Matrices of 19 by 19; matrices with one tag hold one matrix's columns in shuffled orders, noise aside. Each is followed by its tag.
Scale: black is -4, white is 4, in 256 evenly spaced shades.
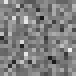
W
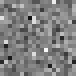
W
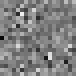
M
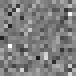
M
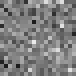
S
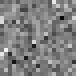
W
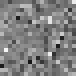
W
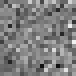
S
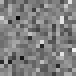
W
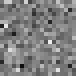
S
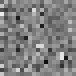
M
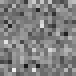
S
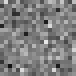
S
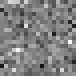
S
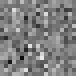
M
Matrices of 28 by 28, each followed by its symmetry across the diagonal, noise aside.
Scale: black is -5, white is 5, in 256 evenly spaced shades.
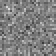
symmetric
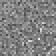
symmetric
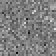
neither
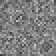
symmetric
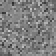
symmetric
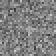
symmetric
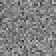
neither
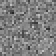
symmetric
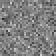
neither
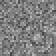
symmetric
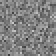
neither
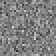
neither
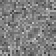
symmetric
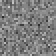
neither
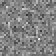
symmetric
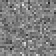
neither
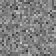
neither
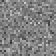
neither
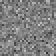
neither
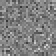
symmetric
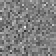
neither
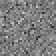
symmetric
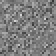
symmetric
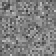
symmetric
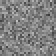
neither
